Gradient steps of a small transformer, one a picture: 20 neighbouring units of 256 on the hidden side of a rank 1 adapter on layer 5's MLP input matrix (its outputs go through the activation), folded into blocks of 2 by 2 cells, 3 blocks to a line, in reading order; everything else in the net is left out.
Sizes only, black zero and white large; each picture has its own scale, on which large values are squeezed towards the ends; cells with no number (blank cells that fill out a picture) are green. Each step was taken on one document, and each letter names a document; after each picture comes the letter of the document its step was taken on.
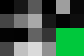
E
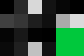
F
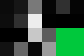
E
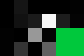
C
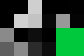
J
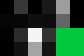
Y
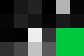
E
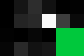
C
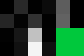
Y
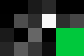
C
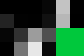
Y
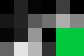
F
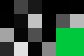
J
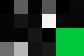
C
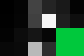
C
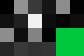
E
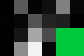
Y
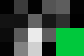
Y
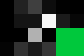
C
